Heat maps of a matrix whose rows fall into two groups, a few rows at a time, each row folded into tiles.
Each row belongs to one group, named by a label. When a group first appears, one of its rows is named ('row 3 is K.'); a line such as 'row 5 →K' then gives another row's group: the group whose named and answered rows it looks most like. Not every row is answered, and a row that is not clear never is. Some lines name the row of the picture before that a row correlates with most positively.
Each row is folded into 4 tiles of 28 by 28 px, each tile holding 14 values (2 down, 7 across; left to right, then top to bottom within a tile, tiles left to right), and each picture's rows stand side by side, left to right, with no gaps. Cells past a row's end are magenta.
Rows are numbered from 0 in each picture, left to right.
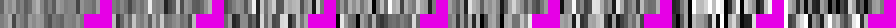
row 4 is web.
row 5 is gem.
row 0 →gem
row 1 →web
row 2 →web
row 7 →web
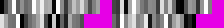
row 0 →gem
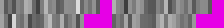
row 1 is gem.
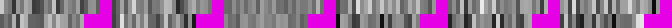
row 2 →web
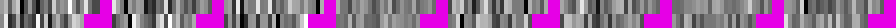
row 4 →gem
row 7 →web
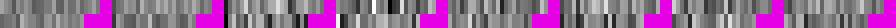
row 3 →web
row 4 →web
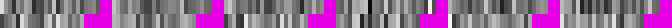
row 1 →web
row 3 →web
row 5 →web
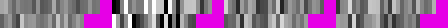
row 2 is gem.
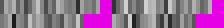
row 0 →gem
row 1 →gem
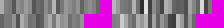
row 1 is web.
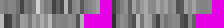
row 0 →web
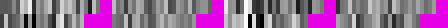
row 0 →web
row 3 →gem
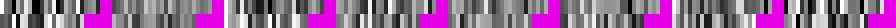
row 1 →gem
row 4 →gem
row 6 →web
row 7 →gem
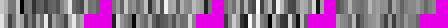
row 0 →web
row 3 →gem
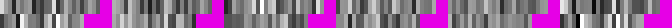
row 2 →web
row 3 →gem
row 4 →web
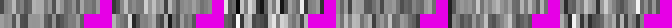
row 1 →gem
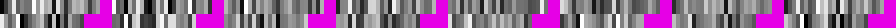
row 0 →gem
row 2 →web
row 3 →gem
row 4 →web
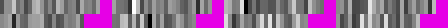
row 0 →gem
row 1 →web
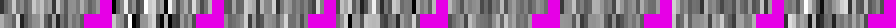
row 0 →gem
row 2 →web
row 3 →gem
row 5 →gem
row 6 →web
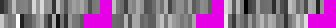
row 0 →gem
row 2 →web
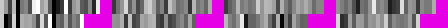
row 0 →web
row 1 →gem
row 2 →gem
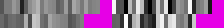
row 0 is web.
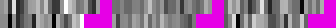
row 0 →web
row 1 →web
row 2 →gem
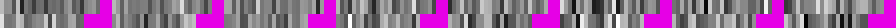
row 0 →web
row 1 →web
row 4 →gem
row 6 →web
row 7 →gem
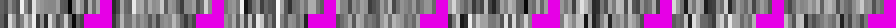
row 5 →web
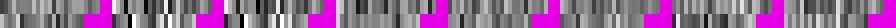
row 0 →gem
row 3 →web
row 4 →gem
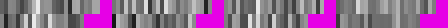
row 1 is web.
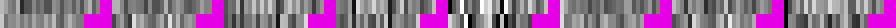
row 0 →web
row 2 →web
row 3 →web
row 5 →web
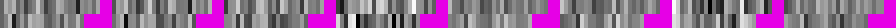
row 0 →gem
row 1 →gem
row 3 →gem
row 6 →web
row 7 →gem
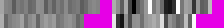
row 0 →web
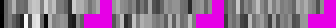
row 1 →gem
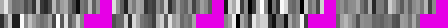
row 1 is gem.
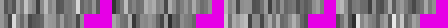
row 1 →gem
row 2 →web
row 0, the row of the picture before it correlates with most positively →1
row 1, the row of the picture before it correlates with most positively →2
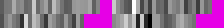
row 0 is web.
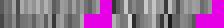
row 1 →gem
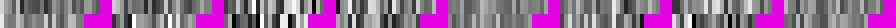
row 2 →web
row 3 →gem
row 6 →gem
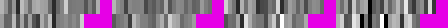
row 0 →web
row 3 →web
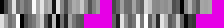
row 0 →gem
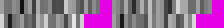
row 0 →web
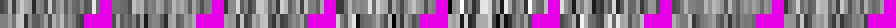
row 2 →gem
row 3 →gem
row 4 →gem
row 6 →gem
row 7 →gem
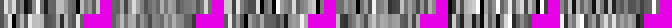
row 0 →gem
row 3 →web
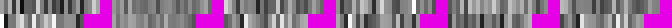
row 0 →web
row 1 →web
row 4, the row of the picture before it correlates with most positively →4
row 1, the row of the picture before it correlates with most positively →5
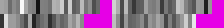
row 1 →web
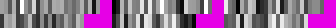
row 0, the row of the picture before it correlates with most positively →0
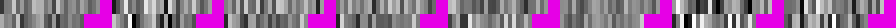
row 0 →gem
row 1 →gem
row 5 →web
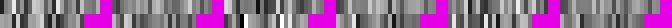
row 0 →gem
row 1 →gem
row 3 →gem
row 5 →gem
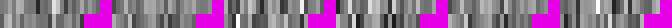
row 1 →gem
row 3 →gem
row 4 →gem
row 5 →web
